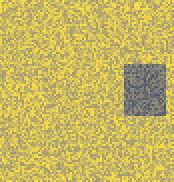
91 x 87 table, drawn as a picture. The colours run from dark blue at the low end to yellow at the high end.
The ninth with the lowest average is the middle right. Overall the values sit about 80% of the way up the scale. There are no regular stripes. The values are skewed, with a long tail toward low values. In the middle right lies a patch that is lower than the rest.
